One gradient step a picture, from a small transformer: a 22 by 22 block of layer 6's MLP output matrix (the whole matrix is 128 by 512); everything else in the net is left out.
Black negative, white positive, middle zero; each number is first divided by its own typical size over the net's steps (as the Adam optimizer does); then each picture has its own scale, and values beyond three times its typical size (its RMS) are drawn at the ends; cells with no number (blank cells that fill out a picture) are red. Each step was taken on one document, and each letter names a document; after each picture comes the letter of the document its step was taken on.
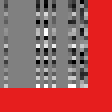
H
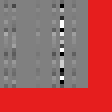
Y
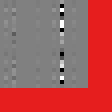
Y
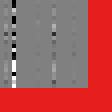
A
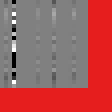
A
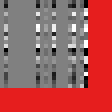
H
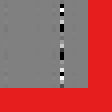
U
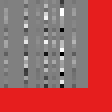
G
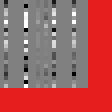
G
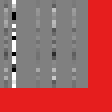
A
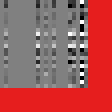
H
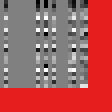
H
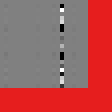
U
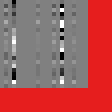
Y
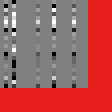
A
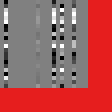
G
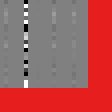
G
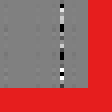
U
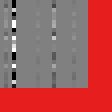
A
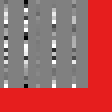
G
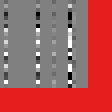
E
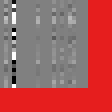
Y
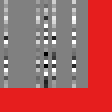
G
